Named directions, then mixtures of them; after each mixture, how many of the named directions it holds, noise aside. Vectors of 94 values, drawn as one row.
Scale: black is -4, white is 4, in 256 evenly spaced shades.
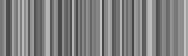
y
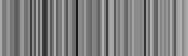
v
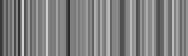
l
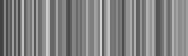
two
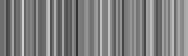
three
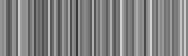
three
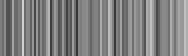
three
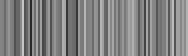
two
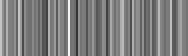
two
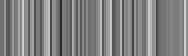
one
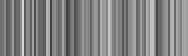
three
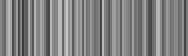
one
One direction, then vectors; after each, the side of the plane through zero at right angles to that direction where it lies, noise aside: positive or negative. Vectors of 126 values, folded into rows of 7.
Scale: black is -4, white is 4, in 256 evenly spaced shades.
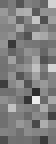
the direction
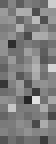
positive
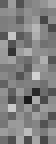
positive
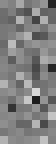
negative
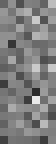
positive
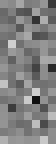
negative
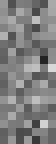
positive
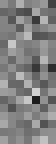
negative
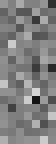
negative
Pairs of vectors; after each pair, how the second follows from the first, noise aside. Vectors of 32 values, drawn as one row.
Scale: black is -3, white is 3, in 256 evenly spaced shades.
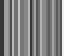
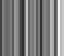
shuffled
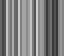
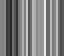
reversed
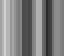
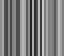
shuffled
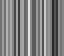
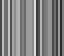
shuffled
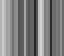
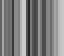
reversed
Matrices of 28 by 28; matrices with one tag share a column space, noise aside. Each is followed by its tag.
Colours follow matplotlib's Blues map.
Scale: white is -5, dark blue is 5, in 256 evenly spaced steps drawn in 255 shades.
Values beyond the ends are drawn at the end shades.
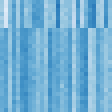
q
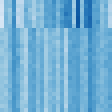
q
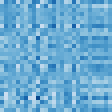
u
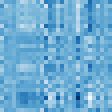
u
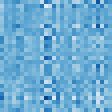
u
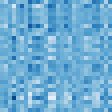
u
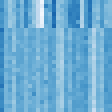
q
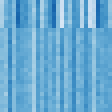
q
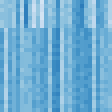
q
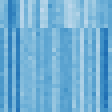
q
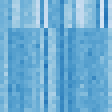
q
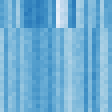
q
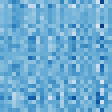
u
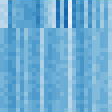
q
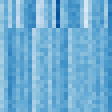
q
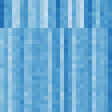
q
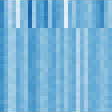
q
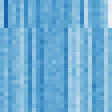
q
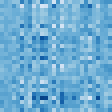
u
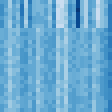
q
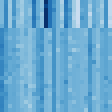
q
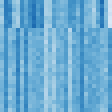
q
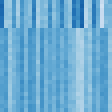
q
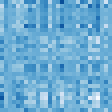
u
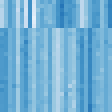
q
